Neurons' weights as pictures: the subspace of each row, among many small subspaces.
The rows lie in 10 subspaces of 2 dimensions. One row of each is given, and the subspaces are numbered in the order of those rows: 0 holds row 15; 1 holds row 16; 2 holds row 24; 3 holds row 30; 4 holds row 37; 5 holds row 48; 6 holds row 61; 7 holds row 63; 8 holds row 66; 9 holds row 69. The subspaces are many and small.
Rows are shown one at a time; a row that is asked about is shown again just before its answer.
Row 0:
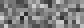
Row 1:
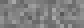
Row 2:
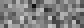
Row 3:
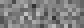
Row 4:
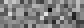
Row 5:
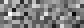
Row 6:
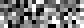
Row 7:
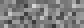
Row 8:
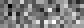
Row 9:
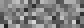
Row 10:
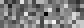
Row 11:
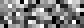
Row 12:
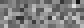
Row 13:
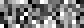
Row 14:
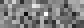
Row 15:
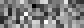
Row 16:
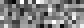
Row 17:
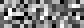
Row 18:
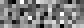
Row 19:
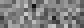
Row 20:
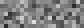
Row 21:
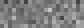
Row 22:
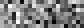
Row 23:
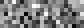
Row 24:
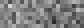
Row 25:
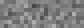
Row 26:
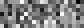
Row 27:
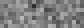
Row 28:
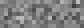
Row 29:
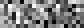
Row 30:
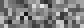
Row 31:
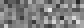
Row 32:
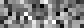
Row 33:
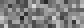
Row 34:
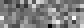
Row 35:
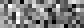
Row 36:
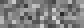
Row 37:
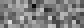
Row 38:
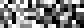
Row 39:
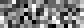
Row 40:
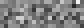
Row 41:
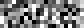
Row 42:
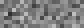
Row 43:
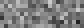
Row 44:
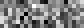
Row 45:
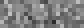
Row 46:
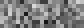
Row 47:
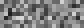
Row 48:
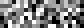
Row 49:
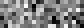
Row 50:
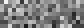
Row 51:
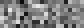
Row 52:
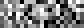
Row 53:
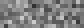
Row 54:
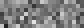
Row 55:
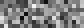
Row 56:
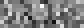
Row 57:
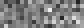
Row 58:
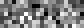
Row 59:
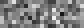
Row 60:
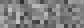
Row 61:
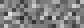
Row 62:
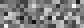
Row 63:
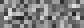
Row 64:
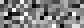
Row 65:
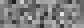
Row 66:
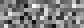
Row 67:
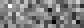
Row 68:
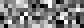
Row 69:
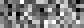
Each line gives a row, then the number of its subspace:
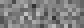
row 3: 5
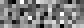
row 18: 1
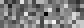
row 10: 4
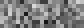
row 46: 0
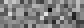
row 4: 8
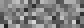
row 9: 9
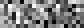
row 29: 2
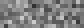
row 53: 8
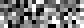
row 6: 5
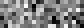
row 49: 5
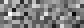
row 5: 6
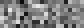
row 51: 2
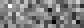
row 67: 0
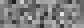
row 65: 1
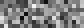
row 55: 0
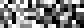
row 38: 2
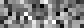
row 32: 3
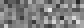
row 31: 8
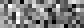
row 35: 2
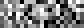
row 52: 9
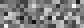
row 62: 6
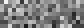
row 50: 7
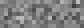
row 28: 7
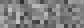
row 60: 2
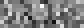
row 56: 3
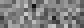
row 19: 5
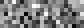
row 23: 4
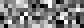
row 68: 3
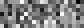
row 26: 9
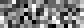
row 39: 5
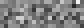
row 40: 7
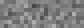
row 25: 8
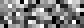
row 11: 9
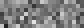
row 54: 9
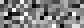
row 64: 6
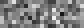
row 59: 1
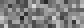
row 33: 0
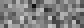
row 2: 4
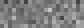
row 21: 6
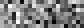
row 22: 2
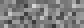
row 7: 8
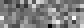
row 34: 1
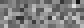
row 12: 7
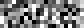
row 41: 5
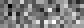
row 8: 0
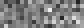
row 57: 8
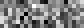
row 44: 0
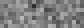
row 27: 4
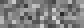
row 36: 1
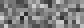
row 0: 3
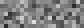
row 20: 6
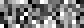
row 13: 9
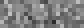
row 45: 3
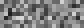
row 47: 7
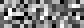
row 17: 7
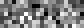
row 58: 4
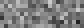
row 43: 3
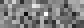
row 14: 4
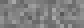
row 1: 1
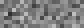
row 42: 6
